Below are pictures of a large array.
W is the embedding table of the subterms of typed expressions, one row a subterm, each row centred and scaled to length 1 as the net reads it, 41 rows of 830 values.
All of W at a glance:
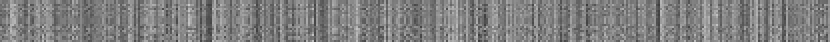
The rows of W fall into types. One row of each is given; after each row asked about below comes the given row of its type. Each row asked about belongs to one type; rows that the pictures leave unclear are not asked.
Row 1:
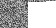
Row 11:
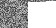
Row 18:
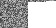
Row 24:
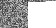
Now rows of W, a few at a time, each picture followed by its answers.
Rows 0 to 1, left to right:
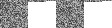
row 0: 24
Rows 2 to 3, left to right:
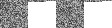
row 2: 24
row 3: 1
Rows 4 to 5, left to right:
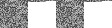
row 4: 11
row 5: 11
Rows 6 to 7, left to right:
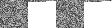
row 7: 24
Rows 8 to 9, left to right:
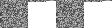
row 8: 18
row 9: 18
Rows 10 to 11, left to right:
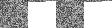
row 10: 24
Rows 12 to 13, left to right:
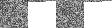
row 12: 24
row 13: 1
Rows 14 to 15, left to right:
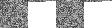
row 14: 24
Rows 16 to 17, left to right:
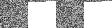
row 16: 18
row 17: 11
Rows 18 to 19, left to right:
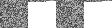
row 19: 11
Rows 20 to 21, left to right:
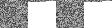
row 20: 11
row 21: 18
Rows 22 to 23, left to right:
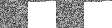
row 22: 11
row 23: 18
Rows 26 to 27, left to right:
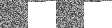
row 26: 1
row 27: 24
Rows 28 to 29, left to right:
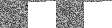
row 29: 1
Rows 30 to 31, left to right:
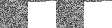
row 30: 11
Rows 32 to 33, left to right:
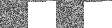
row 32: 18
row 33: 11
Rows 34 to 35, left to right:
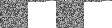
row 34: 18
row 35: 18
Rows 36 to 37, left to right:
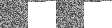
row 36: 1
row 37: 24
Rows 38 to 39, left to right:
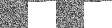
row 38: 1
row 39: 24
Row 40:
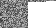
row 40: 18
